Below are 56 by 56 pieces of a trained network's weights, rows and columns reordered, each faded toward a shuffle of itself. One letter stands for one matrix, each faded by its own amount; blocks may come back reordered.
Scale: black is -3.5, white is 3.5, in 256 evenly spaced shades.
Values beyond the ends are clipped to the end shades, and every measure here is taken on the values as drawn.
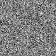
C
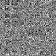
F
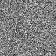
C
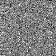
F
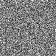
C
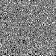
F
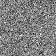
C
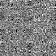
F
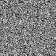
C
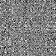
F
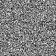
C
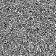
F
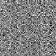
F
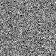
C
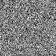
C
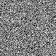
C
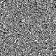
F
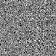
F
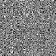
F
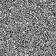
C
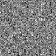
F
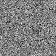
C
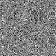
F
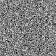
C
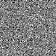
F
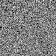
C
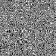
F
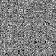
F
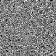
F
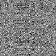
F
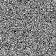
C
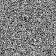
C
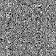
F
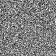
C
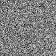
C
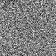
C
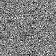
F
